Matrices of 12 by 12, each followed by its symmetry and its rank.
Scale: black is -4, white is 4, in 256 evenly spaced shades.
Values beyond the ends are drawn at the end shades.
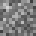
symmetric, full rank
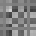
symmetric, rank one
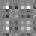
symmetric, rank one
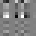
neither, rank one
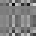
neither, rank one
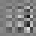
neither, rank one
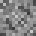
symmetric, full rank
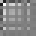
symmetric, rank one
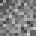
symmetric, full rank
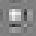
symmetric, rank one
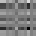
neither, rank one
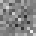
symmetric, full rank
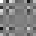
symmetric, rank one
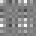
symmetric, rank one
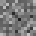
symmetric, full rank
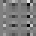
neither, rank one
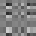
neither, rank one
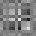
symmetric, rank one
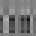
neither, rank one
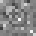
symmetric, full rank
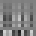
neither, rank one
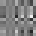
neither, rank one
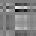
neither, rank one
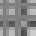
symmetric, rank one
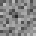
symmetric, full rank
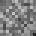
symmetric, full rank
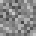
symmetric, full rank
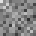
symmetric, full rank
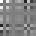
symmetric, rank one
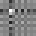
symmetric, rank one
